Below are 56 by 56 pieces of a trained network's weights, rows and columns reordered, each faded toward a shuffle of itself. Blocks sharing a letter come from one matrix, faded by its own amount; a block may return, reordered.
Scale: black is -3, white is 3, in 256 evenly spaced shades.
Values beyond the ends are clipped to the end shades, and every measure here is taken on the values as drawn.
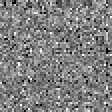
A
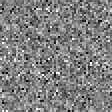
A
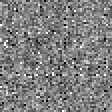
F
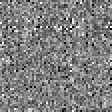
F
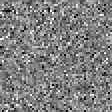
A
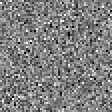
A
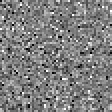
A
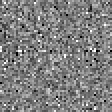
F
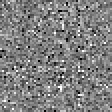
A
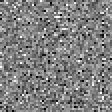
A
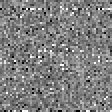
F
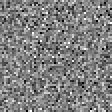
A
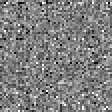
F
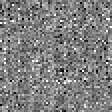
F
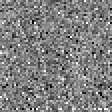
F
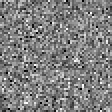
A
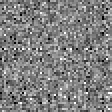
F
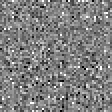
F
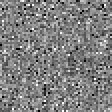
A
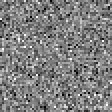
A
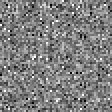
F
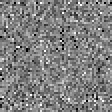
F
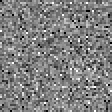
A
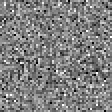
A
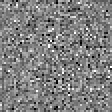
A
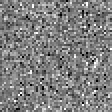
A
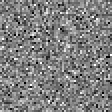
A
